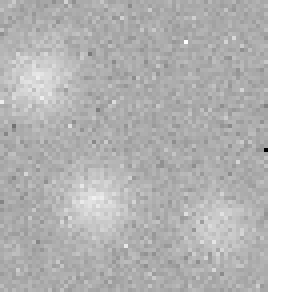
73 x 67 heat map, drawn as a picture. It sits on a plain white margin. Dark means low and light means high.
The distribution is heavy-tailed on both sides. No single row or column stands out from its neighbours. Overall the values sit about 70% of the way up the scale. There are three bumps. The halves do not mirror each other.
